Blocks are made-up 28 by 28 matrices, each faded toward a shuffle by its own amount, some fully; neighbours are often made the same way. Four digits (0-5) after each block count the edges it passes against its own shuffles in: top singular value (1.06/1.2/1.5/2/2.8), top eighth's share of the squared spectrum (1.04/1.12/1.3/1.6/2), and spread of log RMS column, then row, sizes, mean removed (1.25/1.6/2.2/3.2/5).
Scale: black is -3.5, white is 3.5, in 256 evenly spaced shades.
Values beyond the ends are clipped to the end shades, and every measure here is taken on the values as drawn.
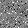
0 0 0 0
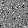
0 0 0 0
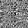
3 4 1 1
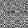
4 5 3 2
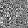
3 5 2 2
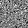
0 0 0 0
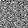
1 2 0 1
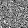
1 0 0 0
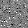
2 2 1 0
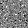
1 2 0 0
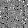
2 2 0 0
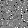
1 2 0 0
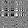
4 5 2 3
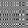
4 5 3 4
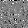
3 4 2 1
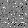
2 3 0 1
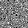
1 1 0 0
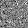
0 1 0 0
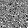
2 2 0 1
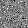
1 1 0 0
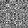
3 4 1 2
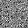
2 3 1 0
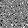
2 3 0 0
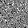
0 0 0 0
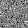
1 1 0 0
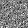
0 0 0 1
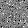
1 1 0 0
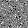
0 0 0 0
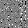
1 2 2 0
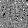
0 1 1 0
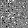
1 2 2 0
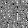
2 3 2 0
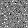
0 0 0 0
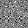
3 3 1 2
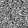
1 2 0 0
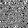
1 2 0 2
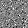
0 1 0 0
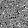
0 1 0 0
